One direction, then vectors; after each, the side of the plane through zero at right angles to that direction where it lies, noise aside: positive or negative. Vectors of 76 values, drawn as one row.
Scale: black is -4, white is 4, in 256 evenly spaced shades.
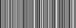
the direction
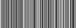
negative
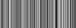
negative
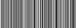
negative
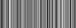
negative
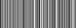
positive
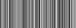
positive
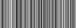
negative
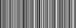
positive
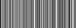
positive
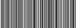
negative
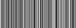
negative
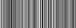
negative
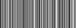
positive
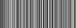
positive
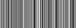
negative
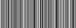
negative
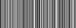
positive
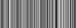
negative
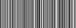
positive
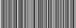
negative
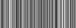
negative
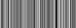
negative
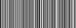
positive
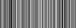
positive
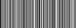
positive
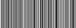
negative
